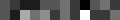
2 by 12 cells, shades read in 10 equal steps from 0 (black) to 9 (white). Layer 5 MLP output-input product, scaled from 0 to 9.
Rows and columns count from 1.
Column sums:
6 3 7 5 8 5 8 4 9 5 6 6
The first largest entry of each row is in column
7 9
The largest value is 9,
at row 2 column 9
